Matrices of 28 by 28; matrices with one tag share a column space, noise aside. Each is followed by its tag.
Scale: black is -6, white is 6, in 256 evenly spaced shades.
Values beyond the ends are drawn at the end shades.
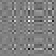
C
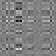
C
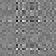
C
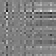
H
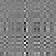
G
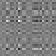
C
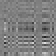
G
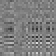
G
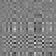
G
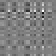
H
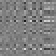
C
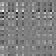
H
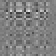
H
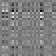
H
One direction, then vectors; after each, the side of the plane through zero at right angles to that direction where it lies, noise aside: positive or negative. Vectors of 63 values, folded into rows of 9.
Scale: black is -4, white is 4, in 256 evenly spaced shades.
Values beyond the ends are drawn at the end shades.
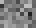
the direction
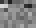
negative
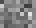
negative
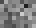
negative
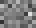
negative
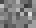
negative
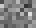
negative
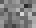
negative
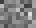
negative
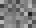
positive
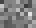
negative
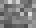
negative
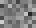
positive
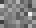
negative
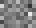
negative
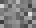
negative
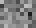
positive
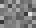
negative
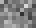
positive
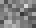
positive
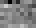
positive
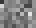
negative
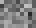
positive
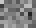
positive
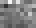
negative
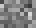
negative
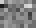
positive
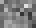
positive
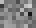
positive
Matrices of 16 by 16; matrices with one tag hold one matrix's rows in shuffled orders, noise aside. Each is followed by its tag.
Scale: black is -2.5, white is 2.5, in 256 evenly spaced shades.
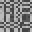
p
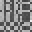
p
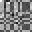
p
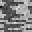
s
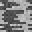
s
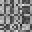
p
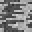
s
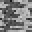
s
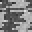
s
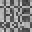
p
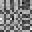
p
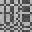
p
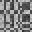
p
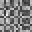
p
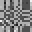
p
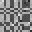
p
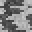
s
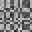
p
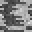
s
